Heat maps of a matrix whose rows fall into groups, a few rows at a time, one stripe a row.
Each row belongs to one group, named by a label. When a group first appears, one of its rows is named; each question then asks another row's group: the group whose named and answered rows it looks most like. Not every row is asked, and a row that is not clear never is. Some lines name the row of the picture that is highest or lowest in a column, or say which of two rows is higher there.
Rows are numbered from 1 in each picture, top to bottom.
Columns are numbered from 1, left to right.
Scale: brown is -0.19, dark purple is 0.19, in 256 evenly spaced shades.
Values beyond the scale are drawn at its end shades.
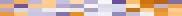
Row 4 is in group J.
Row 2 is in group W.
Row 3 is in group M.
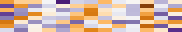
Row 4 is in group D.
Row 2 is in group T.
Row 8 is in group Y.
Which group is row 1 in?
W
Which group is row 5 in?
T
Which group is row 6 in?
J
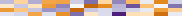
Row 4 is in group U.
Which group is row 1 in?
M
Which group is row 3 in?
J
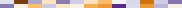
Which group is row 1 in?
T
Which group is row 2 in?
D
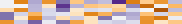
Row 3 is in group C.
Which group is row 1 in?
M
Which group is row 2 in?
W
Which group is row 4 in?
D
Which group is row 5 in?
U
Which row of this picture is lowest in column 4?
1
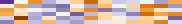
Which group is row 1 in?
D
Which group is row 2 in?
C
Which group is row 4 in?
J
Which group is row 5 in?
T
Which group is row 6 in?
M
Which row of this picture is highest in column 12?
1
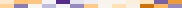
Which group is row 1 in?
W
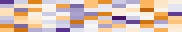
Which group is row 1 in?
D
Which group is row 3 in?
W
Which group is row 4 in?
C
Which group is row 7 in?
W
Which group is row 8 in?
C
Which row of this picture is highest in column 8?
7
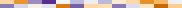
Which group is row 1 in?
C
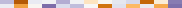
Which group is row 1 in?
T
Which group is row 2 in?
C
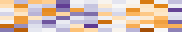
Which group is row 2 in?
C
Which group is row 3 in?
M
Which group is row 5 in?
C
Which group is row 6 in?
C
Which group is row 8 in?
T
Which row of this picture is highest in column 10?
8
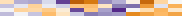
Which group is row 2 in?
D
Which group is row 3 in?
U
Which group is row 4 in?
M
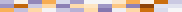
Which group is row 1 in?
M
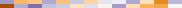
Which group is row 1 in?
U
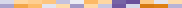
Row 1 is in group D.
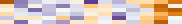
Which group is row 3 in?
J
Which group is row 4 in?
J
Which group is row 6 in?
Y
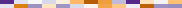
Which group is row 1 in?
D
